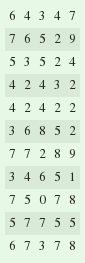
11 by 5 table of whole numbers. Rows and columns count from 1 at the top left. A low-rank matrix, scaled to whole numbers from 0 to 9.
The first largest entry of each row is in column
5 5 1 1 1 3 5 3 5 2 5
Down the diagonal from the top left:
6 6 5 3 2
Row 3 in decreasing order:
5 5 4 3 2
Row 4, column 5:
2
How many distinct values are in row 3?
4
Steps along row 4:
down up down down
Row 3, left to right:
5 3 5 2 4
